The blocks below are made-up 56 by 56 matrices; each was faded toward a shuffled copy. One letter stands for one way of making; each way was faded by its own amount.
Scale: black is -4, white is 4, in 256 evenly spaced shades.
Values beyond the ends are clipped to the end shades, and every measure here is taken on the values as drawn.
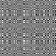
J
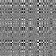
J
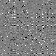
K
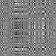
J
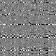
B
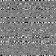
B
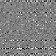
B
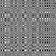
J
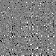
K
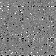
K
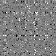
K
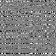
B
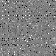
K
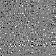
K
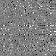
K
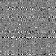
B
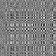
J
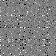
K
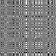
J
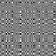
J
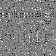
K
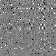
K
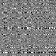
B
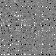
K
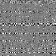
B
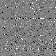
K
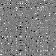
K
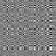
J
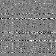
B
